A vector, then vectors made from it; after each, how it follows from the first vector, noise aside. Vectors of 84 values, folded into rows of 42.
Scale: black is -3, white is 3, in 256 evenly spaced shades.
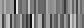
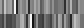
sign-scrambled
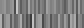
shrunk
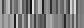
wrapped around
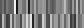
negated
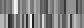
sign-scrambled
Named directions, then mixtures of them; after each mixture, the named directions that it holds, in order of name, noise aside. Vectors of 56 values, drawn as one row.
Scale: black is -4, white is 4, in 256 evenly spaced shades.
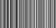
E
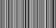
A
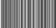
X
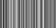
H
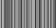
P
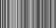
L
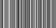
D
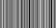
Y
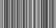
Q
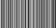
A, X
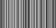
A, D, H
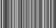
H, P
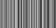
D, H, P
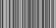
E, H, P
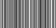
Y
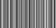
E, Y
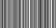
Y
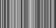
L, P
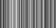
H, L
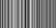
A, D, L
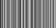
X, Y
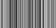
H, L, Q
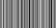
Y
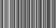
D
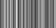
E, H, X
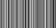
A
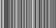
P, Q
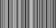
A, L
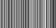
A, P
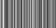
D, P, Q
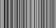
E, Q
